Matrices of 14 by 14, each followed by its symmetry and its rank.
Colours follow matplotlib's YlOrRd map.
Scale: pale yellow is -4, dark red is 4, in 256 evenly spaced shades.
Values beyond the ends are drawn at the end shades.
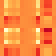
neither, rank one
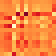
antisymmetric, rank two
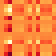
neither, rank one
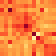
symmetric, rank three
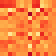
neither, rank two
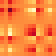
symmetric, rank one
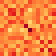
symmetric, rank three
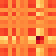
symmetric, rank one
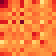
symmetric, rank three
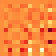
antisymmetric, rank two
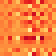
neither, rank two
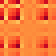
symmetric, rank one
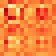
antisymmetric, rank two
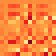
neither, rank two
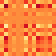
symmetric, rank one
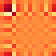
symmetric, rank one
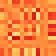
antisymmetric, rank two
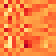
neither, rank two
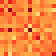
symmetric, rank three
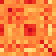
symmetric, rank three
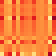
neither, rank one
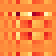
neither, rank one
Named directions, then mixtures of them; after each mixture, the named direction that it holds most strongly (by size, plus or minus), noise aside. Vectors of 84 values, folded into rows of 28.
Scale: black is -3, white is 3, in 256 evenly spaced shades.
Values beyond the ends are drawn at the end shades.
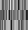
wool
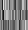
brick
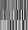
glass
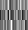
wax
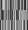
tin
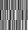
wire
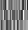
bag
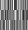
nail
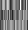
tin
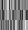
brick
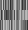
brick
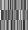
nail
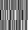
wire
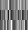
wax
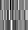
wool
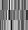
wool
